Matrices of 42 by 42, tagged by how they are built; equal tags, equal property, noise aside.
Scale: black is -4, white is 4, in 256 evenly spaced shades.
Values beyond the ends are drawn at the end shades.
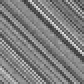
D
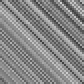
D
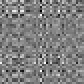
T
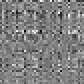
T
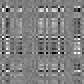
T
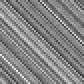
D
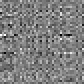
T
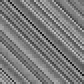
D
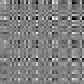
T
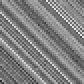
D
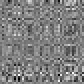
T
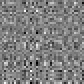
T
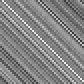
D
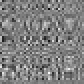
T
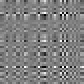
T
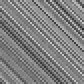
D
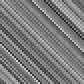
D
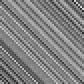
D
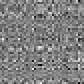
T
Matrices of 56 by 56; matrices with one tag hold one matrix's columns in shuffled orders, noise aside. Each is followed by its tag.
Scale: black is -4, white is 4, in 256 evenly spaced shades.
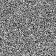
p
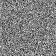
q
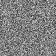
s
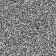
p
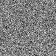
p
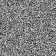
q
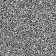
s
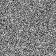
p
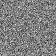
q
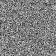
q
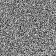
p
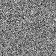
s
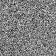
s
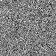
s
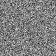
q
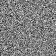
s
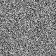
s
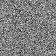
s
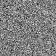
s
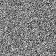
q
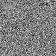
q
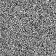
s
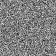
q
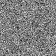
q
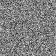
q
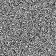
q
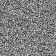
p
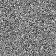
s
